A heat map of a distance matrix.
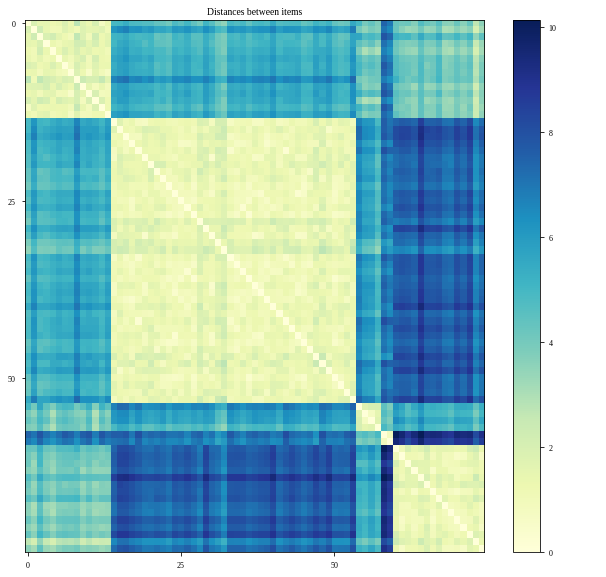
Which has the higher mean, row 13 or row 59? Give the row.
59
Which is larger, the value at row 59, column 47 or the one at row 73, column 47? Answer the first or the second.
the second
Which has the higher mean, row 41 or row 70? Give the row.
70
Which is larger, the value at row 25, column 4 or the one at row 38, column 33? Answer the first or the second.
the first
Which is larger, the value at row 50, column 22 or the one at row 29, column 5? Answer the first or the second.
the second
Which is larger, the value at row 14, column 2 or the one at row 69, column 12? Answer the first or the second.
the first
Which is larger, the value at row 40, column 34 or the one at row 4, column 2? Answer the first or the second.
the second
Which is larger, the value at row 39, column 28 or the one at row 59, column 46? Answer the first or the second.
the second
